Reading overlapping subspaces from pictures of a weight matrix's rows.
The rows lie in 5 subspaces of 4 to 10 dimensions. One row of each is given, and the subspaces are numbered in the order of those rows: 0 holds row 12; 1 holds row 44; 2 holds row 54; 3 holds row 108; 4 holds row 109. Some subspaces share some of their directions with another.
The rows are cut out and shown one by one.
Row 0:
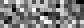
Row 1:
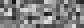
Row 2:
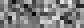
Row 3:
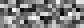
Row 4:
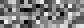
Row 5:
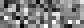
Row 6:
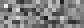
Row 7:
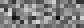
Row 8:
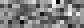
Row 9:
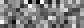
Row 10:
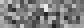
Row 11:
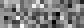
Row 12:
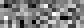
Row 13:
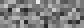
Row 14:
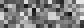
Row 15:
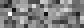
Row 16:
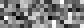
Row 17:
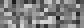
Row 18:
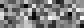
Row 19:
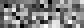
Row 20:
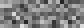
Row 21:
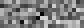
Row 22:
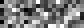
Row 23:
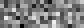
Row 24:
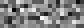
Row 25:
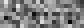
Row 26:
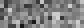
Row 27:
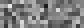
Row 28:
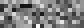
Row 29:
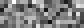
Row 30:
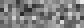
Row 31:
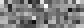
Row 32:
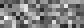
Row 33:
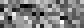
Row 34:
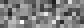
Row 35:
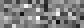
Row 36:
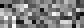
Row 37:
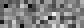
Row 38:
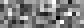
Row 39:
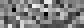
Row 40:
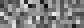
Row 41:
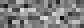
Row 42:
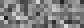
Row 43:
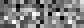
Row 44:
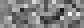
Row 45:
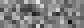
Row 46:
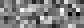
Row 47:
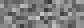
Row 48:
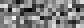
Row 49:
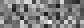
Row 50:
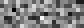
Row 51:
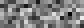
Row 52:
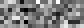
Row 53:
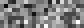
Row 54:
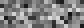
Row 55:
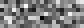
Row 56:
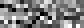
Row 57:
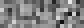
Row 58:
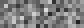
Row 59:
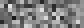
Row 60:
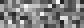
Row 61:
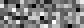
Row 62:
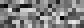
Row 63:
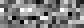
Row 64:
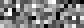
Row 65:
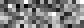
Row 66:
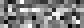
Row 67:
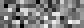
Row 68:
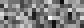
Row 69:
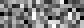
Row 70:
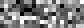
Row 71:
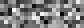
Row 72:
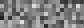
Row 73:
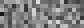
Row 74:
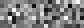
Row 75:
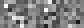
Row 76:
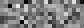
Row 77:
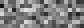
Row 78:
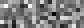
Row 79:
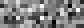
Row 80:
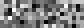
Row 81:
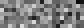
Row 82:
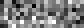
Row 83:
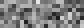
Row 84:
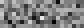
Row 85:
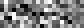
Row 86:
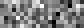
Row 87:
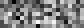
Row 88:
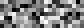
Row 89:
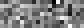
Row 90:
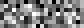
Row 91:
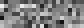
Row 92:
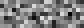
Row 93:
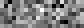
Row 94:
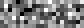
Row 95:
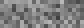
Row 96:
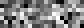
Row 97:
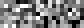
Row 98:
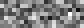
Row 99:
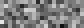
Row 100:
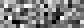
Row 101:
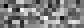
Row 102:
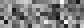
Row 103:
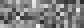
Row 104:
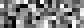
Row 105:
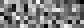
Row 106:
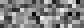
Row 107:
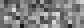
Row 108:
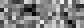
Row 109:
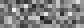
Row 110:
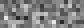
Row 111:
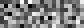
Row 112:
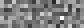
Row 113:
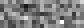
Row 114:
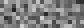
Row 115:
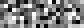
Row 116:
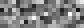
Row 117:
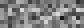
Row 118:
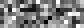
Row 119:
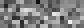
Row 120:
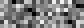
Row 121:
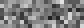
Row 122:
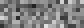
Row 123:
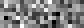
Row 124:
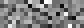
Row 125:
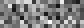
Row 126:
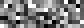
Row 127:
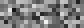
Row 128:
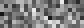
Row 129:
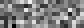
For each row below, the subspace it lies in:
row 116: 3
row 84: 1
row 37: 0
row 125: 4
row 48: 3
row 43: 3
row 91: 1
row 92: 2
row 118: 0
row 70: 1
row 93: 0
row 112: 1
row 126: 1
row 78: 0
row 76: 4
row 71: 2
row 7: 1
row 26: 1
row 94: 1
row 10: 0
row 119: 3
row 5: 2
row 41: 2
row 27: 0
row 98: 2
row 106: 1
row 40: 0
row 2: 3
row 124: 0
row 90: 3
